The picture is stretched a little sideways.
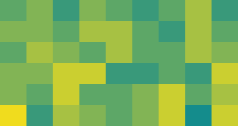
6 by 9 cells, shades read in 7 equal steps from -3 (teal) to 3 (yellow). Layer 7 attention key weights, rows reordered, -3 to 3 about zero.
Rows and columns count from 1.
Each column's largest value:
3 1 2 2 1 0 2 1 2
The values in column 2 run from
-2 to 1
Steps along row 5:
down up down same up up down up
